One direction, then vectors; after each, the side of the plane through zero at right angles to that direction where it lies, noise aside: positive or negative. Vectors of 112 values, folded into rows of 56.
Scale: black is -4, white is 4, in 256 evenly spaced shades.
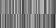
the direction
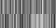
positive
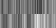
negative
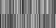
positive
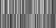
positive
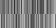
negative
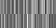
positive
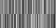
positive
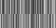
negative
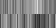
positive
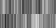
positive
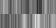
negative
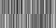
negative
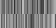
negative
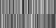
positive
